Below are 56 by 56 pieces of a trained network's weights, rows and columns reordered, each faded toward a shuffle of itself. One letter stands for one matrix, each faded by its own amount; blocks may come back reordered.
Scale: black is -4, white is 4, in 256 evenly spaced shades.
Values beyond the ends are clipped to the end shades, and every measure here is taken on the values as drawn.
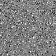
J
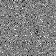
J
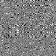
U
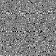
U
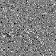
J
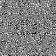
U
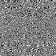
U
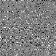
U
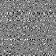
U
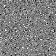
J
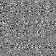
U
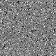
J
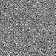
J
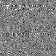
U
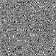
U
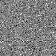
J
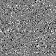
J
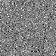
J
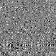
U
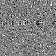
J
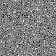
J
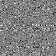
U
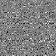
U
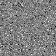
J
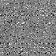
U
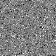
J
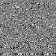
U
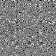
U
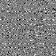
U
